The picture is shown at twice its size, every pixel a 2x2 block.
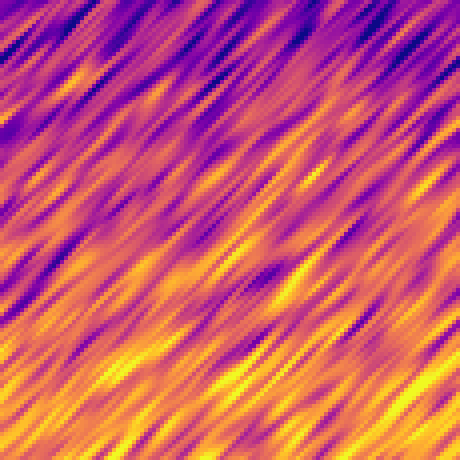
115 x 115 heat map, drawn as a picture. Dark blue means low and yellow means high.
Odd rows or columns: none. Slope: up to the bottom. Lone odd cells: none. Histogram: bell-shaped.
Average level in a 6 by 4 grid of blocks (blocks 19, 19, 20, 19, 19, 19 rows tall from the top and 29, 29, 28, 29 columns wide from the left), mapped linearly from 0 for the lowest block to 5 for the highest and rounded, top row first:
1010
1122
2233
3333
4444
5445
